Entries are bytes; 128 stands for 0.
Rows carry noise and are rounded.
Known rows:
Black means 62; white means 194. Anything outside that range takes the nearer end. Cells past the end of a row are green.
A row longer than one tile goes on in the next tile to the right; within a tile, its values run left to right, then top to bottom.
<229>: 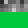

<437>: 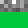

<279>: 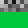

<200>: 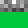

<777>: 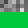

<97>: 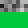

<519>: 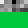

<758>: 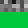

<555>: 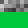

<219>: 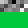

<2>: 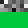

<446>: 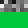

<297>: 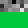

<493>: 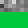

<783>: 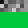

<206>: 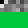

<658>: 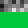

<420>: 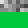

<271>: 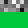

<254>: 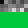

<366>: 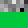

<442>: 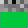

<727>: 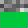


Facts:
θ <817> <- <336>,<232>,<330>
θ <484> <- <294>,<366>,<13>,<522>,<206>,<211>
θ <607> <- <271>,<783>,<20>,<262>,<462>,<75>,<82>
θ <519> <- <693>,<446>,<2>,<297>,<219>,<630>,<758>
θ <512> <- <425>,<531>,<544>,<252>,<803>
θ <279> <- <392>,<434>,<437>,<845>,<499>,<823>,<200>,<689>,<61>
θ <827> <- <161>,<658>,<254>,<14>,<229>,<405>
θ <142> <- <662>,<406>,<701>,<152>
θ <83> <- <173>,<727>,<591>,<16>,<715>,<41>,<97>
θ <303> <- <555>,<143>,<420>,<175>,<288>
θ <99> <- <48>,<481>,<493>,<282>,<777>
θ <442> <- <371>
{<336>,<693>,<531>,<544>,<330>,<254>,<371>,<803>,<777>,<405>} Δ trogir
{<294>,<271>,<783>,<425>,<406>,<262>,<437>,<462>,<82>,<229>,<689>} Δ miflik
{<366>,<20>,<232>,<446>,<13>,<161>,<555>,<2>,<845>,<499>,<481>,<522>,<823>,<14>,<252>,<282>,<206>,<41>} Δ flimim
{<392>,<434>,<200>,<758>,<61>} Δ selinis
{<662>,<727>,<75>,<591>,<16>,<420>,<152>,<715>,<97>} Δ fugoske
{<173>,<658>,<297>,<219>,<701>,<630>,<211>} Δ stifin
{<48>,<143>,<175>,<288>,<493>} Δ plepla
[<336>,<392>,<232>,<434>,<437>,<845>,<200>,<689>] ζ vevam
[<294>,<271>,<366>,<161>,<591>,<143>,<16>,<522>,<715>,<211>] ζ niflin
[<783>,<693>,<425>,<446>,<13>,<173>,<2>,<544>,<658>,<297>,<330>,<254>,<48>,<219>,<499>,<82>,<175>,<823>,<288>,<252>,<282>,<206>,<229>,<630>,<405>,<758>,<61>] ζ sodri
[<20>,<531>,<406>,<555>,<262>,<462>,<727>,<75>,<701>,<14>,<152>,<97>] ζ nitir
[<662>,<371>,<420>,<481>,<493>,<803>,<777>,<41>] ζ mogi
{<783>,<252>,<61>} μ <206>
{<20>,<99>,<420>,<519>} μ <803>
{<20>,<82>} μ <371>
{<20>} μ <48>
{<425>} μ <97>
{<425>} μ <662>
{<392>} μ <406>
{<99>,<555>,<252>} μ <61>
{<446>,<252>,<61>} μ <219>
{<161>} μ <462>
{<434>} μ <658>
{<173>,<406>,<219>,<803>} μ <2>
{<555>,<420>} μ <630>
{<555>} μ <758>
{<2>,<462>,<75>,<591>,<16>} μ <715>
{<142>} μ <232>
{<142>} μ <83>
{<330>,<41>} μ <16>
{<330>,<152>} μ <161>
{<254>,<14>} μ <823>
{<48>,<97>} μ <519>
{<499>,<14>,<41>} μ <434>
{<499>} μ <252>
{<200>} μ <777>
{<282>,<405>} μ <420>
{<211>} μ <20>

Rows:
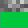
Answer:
<262>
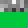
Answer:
<232>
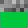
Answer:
<481>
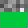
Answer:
<531>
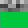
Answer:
<406>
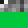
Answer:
<282>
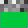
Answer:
<143>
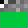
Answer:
<252>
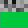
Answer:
<607>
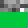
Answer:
<75>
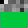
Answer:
<13>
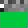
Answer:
<61>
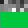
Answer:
<405>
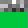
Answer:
<845>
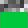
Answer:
<173>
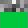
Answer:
<41>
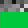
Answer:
<693>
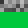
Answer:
<14>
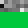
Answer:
<701>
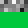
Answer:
<294>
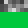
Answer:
<48>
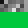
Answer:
<82>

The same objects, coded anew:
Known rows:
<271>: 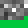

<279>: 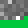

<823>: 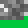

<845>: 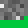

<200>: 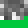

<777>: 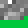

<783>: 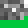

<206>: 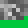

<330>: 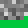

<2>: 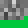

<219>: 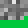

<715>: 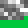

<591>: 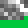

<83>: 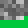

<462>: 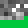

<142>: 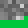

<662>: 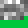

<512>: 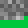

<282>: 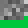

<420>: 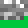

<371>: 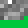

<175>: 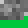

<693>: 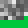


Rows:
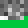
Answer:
<14>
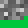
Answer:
<336>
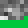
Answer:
<555>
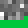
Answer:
<519>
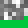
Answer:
<727>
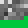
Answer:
<493>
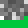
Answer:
<434>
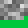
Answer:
<803>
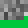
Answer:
<446>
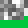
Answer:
<97>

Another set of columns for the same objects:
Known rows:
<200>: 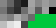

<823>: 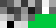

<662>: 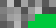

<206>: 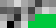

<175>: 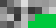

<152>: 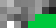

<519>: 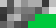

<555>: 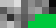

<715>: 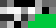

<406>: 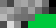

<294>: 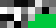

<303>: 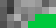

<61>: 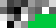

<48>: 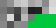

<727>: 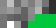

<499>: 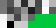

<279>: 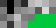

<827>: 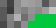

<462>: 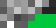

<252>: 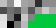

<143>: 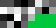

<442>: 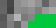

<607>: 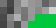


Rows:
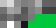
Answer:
<97>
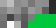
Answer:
<531>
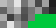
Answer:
<14>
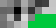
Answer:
<758>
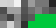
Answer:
<20>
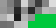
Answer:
<658>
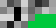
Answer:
<219>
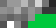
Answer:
<262>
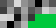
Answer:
<2>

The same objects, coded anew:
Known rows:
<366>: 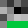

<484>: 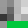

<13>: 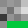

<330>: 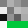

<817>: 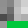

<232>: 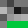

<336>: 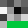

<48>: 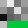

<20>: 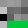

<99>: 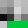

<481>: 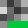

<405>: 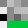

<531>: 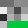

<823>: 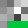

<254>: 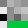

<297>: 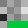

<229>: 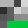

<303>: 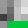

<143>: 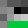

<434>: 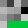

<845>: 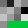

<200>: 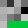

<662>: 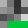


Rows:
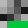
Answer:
<420>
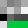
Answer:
<219>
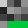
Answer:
<406>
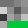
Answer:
<701>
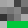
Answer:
<152>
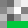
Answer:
<279>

